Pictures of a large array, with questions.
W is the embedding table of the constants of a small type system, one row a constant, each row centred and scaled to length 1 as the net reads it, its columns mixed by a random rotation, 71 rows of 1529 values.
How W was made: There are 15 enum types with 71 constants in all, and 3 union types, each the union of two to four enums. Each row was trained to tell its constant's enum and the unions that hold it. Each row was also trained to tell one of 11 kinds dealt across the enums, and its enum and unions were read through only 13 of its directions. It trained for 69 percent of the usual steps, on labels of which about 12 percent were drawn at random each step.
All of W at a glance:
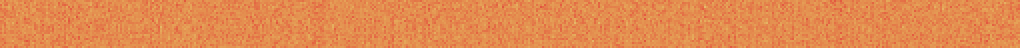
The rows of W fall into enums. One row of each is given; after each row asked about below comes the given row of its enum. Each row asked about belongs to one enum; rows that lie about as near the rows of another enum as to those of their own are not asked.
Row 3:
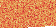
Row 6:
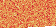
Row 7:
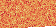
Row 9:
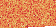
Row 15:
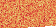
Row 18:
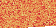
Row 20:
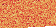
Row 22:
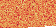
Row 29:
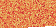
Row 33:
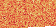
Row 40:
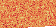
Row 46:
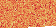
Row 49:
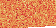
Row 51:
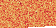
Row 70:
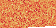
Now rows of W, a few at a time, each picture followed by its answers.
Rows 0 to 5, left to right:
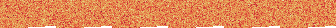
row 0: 40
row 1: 70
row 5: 18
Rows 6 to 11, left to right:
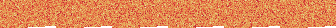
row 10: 9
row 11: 29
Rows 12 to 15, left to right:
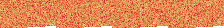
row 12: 49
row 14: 51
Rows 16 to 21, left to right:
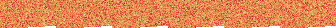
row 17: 49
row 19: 22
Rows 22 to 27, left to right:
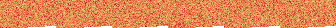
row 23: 6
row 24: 20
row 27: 70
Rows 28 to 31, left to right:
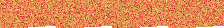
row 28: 18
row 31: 29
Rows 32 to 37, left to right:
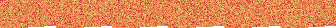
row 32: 9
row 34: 29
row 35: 70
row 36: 7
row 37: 18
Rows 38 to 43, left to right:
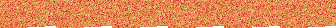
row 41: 49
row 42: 7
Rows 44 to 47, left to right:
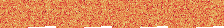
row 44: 18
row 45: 18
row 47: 40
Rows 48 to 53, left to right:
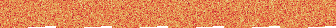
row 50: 6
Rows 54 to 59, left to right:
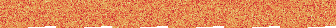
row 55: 70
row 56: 9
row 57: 29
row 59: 49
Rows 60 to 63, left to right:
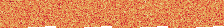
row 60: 70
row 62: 33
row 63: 22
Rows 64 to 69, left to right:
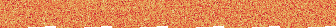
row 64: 49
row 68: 29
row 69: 6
